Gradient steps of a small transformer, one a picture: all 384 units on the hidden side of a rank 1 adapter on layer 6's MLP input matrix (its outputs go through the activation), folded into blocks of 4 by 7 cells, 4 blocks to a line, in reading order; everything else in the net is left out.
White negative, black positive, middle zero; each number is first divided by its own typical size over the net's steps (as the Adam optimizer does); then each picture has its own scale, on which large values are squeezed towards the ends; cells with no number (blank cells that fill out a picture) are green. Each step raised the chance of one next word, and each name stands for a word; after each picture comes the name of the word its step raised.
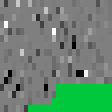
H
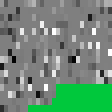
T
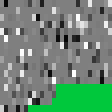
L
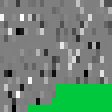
T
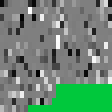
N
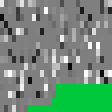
T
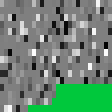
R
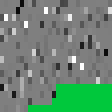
H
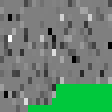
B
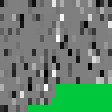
B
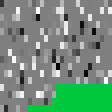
R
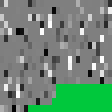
T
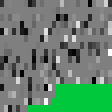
N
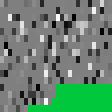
R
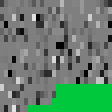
B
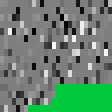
R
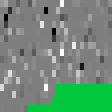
H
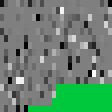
B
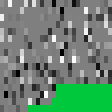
L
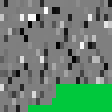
B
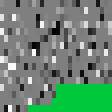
L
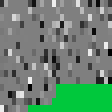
T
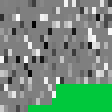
N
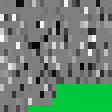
L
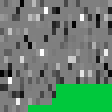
R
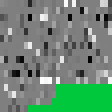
N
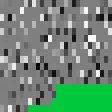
L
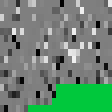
N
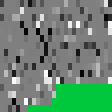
N
